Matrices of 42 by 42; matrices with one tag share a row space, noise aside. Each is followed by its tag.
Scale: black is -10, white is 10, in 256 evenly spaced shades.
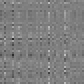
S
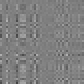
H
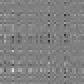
S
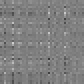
S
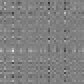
S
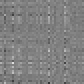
S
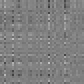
S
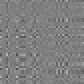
H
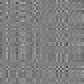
H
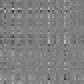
S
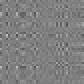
H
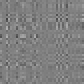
H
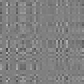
H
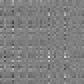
S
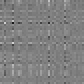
S
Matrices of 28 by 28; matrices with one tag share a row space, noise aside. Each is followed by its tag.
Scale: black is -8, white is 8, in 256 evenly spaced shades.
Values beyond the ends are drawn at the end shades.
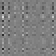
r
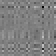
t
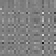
t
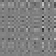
t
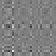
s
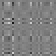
s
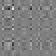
s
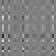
r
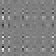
r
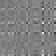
t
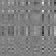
t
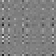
r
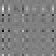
r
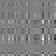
t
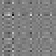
s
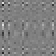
r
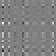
r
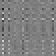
r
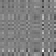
t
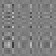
s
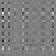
r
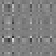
s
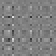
s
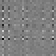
r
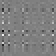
r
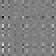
r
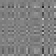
t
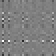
r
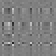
s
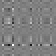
s
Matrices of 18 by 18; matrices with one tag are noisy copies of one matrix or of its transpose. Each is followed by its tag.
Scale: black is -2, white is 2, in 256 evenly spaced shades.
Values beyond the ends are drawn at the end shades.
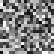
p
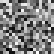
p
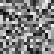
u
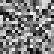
u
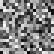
p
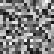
u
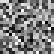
p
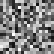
u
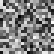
p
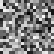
p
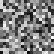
p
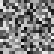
p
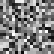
u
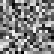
u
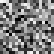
p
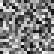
p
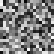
p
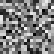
u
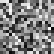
p
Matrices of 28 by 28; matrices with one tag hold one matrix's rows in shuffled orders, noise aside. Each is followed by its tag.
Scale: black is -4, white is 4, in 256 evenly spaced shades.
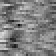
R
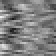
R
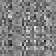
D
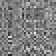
D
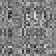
D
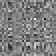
D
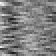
R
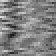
R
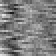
R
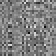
D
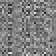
D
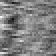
R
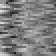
R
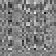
D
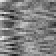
R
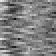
R
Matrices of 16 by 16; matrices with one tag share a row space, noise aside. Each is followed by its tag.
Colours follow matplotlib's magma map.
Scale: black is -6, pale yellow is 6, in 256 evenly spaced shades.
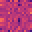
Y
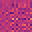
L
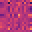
Y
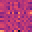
Y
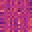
Y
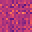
L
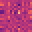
Y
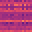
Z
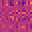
L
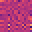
Y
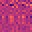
L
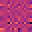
Y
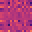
Y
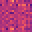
L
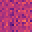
L
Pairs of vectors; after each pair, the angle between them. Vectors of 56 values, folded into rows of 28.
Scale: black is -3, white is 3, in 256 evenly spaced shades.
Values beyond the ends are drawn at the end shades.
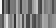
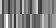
nearly parallel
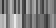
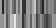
nearly parallel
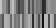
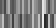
nearly opposite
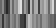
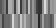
orthogonal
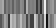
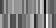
nearly opposite
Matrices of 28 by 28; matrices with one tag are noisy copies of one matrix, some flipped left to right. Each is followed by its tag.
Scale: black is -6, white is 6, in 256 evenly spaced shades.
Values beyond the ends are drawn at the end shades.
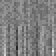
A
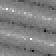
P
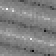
P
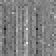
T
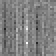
T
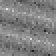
P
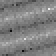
P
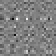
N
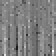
A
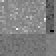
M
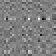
N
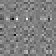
N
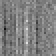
T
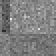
M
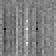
T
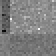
M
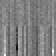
A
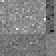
M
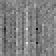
T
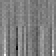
A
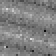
P
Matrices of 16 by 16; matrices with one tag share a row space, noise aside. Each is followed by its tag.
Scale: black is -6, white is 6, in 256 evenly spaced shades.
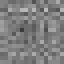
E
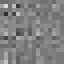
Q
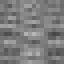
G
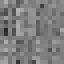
Q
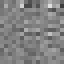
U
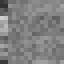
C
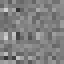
Q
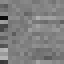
C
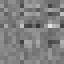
U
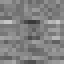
G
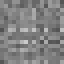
E
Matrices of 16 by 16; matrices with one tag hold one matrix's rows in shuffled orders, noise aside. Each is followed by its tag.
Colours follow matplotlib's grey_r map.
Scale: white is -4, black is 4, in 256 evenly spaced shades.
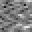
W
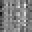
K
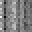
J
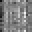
K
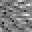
W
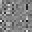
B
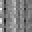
J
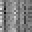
J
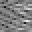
W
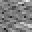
W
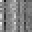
J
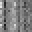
J
